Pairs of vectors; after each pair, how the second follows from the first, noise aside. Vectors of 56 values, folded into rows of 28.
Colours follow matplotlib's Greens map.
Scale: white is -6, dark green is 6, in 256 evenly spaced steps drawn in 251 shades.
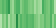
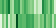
scaled up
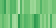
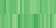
shrunk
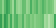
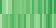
reversed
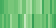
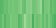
shrunk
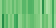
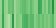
reversed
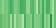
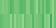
shrunk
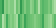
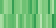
reversed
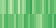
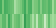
reversed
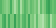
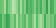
reversed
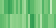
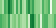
scaled up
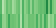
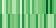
scaled up
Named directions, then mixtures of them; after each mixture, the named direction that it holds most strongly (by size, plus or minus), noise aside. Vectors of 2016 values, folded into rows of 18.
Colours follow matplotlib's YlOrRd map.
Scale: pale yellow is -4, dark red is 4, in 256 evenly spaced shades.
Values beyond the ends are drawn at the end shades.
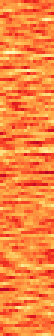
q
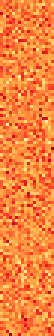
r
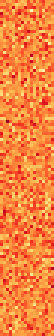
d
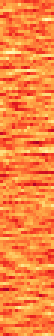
q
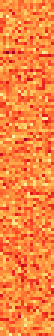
r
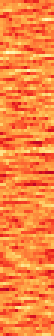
q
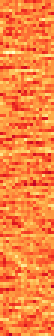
q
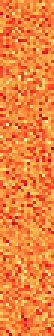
r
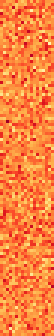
d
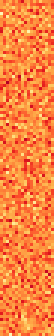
r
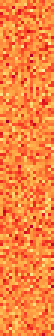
d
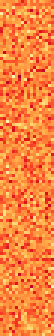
d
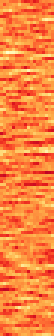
q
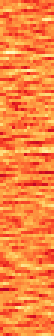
q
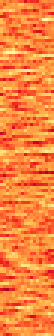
q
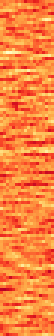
q
